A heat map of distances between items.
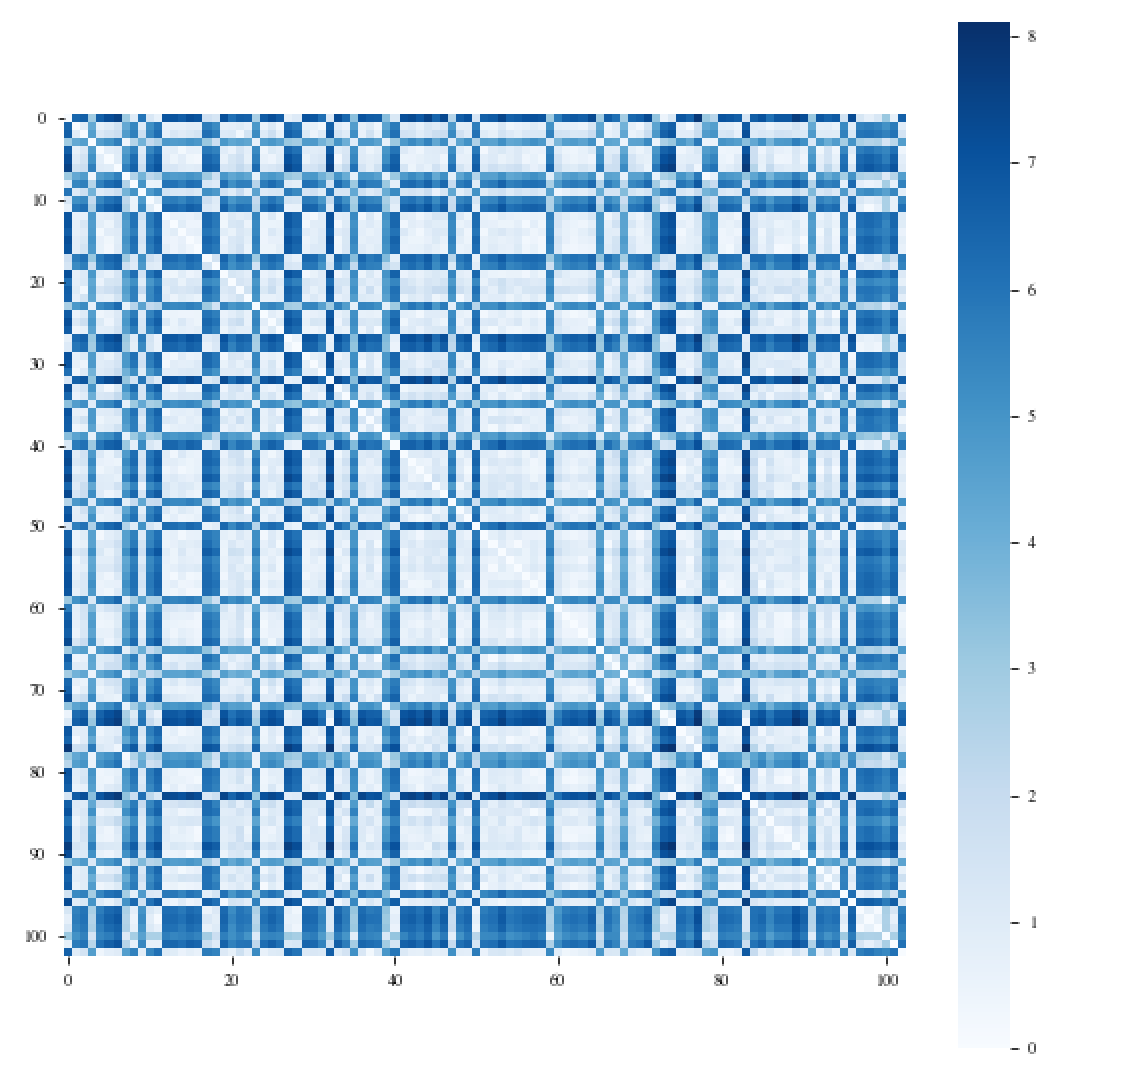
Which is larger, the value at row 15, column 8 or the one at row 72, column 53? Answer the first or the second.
the first
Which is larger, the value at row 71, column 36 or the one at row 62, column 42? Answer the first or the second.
the first
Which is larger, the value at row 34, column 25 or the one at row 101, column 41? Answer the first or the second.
the second
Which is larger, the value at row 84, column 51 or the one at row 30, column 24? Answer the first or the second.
the first
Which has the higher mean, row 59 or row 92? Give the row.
59
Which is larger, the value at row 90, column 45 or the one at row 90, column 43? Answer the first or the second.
the first
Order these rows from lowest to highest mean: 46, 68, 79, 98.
46, 68, 79, 98
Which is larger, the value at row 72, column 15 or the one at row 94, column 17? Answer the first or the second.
the second
